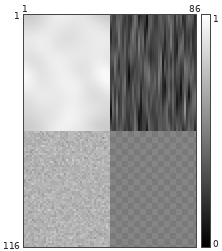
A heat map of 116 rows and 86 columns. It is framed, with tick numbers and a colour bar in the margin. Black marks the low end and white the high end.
The table splits into 2 rows of 2 panels. Panel 1,1: very high, smooth, faint in contrast. Panel 1,2: low, streaked downward. Panel 2,1: high, fine-grained, faint in contrast. Panel 2,2: middling, checkered, faint in contrast.
